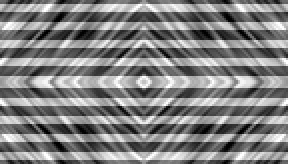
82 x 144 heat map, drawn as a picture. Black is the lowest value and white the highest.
Stripes running across repeat 9 times from top to bottom. It mirrors both left to right and top to bottom. On average the colour sits 50% of the way up the scale.
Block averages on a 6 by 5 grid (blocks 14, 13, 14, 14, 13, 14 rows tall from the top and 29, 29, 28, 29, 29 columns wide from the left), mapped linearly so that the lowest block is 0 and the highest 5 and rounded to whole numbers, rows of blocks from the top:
42524 / 10001 / 45554 / 45554 / 10001 / 42524
